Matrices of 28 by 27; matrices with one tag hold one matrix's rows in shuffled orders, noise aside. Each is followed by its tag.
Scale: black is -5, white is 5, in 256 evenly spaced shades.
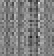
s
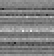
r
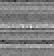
r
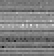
r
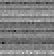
r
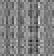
s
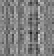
s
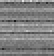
r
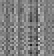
s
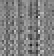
s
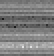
r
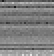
r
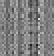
s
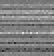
r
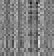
s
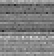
r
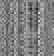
s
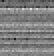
r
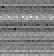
r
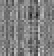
s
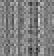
s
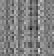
s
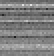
r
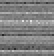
r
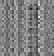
s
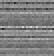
r
